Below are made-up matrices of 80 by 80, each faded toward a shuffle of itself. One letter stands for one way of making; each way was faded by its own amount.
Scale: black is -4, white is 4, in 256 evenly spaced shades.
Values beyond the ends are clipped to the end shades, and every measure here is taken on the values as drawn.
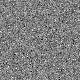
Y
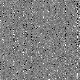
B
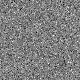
Y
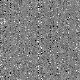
B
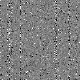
B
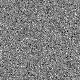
Y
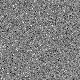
Y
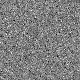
Y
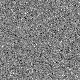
Y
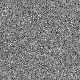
Y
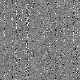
B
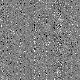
B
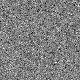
Y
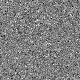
Y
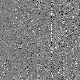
B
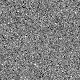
Y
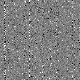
B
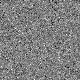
Y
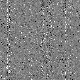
B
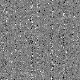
B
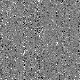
B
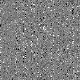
B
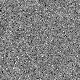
Y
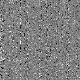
B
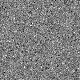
Y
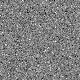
Y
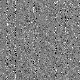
B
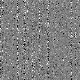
B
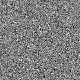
Y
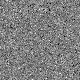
Y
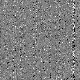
B
